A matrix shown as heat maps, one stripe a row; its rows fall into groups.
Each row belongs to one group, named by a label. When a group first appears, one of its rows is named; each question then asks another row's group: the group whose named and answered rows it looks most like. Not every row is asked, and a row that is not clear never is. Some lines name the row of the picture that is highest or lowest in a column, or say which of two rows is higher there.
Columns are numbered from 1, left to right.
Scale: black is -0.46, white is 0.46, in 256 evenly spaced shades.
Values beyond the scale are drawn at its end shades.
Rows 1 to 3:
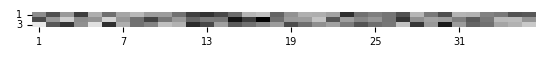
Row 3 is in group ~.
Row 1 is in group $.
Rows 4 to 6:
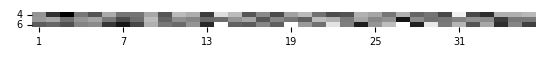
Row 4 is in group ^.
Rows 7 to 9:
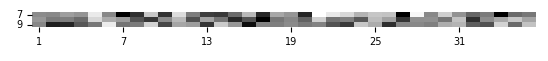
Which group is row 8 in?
~
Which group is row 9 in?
^
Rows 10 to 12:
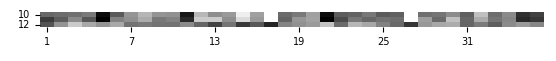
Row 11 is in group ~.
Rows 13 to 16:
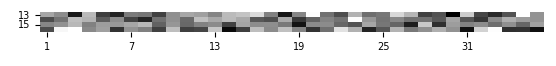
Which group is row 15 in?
$
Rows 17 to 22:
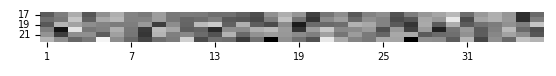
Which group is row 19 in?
$
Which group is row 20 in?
$
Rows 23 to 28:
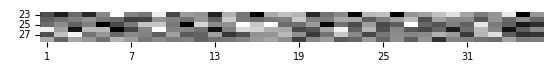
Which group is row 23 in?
^
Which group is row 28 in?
$
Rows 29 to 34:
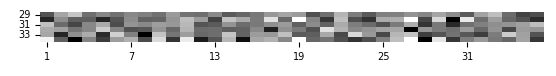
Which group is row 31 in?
~
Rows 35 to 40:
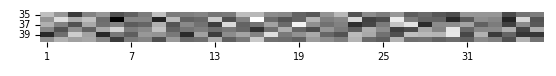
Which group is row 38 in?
^
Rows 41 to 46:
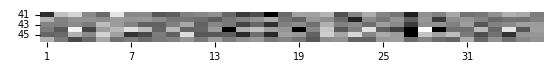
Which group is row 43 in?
~
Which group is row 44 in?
$
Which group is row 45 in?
~
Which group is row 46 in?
~
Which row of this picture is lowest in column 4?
44
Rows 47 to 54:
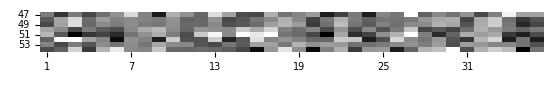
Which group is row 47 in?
~
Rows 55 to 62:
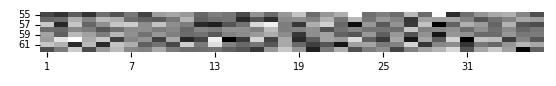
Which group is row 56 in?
~
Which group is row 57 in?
$
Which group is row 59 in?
$
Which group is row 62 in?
^
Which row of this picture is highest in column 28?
57
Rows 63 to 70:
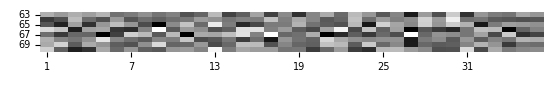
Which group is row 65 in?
~
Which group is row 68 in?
~
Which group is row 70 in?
~
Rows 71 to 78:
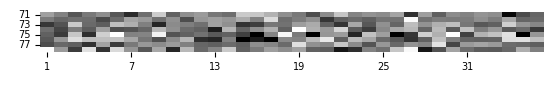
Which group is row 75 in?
^
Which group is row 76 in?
~
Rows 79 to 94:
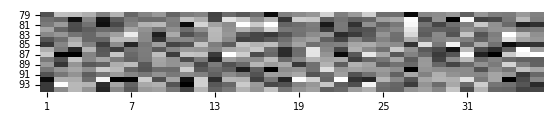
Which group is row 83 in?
~
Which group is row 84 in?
~
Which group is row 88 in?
$
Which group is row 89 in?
$
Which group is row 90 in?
~
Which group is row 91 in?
^
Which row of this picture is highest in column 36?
87
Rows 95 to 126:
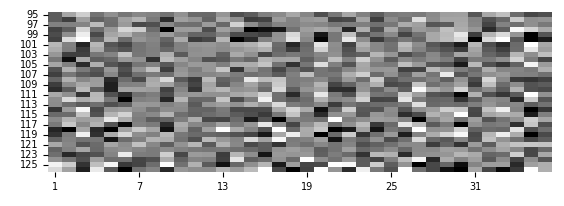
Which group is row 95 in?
^
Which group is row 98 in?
~
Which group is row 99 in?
^
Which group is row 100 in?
^
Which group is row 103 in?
^
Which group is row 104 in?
$
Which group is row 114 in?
^
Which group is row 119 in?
^
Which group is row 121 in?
~
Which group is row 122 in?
^
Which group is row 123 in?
^
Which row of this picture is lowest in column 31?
100
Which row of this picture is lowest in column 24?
118
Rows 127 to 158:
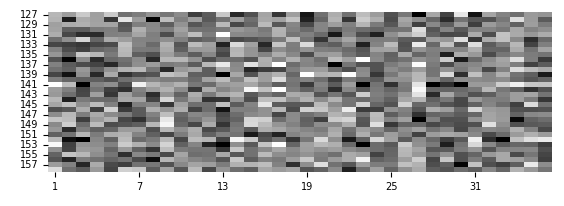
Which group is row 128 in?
$
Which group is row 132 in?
^
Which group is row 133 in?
^
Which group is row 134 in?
^
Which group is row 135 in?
$
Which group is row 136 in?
$
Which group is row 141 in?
~
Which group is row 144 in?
$
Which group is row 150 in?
$
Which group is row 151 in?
~
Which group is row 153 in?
$
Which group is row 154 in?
$
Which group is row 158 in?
$
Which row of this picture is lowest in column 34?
148
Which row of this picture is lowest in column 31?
127
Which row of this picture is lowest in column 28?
141
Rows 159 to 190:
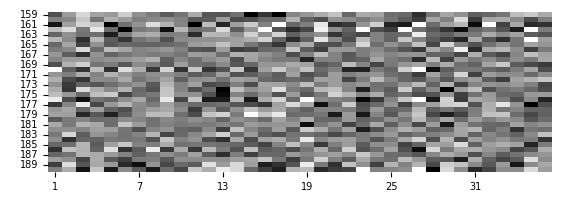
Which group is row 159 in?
~
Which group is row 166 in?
^
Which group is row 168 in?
$
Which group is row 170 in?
$
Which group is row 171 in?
^
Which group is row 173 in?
$
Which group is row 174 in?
$
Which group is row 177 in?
^
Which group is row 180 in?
^
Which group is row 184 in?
$
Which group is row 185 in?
^
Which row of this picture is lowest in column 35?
177
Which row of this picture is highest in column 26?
162
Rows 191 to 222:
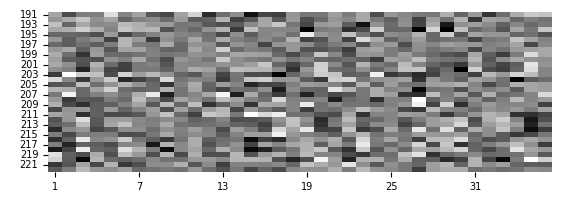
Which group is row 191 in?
~
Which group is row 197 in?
^
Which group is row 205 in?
~
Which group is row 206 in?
~
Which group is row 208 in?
~
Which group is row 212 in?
^
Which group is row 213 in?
^
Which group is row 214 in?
^
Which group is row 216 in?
~
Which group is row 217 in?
$
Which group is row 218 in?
~
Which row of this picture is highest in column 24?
203
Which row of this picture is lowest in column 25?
203
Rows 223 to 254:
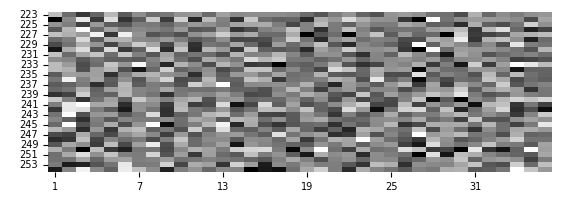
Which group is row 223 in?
~
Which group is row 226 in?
^
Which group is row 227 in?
$
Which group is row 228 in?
^
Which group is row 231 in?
$
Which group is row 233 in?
~
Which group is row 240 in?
~
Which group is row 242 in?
^
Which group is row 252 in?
^
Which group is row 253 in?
^
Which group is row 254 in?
~
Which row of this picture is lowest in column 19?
227
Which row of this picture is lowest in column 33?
250
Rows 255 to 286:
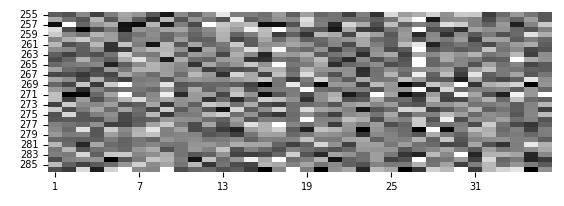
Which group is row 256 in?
$
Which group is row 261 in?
$
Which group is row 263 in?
^
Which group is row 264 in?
~
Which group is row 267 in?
^
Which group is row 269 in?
^
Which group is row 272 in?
$
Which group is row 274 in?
$
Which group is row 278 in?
$
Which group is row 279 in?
$
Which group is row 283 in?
^
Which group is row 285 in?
$
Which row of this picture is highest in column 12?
257
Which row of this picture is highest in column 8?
278
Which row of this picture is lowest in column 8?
261
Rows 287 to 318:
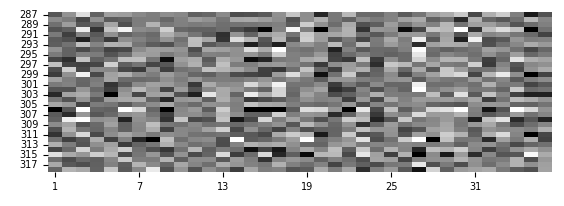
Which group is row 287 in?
^
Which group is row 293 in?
~
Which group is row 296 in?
~
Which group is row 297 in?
~
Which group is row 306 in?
~
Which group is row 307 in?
~
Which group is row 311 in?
^
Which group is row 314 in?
~
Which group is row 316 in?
^
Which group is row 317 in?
~
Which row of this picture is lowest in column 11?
303
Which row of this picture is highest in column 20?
306
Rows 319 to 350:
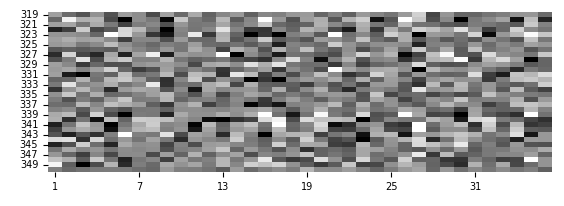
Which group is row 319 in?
$
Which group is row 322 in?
~
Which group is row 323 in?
~
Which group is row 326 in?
^
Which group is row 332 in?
~
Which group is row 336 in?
^
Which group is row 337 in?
~
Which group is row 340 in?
$
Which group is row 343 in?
^
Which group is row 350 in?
$
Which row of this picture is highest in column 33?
328
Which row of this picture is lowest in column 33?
331
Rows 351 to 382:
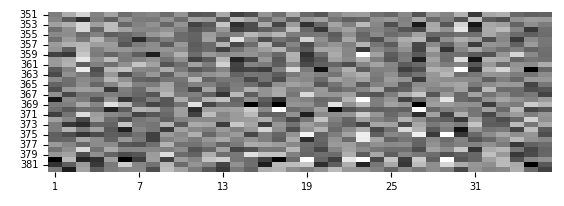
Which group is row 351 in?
^
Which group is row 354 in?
^
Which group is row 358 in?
$
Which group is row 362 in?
^
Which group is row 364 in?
~
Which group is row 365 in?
^
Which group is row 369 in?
~
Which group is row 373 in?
^
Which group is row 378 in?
^
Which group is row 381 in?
^
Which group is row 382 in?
$
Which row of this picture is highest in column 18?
362
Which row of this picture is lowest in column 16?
381
